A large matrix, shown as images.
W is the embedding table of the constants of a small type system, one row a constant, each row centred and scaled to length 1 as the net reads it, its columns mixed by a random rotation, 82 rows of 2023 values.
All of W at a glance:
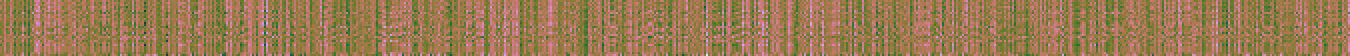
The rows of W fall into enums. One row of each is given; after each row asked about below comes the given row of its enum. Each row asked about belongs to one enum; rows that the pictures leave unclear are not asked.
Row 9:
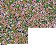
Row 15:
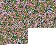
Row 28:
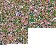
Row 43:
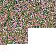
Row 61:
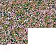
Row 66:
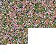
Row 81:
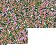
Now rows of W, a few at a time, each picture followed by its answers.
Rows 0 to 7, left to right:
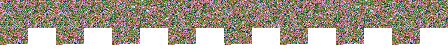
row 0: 15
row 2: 28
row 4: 9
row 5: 66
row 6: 28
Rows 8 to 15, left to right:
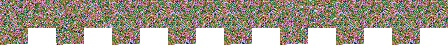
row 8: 66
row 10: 15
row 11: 15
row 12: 15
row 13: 28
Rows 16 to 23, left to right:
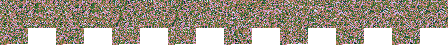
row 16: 66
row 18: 43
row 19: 43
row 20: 61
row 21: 28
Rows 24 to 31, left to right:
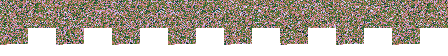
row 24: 66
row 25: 61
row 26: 15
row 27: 15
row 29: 9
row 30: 28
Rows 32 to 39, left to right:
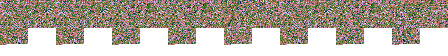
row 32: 15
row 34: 66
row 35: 66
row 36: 43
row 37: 15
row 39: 61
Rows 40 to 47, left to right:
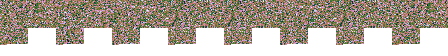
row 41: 61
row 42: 28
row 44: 43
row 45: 28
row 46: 43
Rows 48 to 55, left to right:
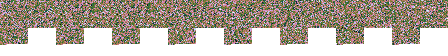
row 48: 15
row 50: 66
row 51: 81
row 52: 61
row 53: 43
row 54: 9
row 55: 28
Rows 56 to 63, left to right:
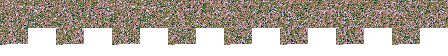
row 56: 28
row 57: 81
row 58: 28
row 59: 66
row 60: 15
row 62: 61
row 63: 15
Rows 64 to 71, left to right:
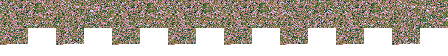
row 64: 66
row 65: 28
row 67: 66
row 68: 66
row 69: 15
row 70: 66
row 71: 28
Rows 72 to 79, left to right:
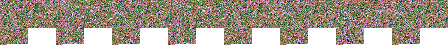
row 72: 66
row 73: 28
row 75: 28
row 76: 66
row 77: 15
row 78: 61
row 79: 15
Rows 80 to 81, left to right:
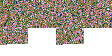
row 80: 43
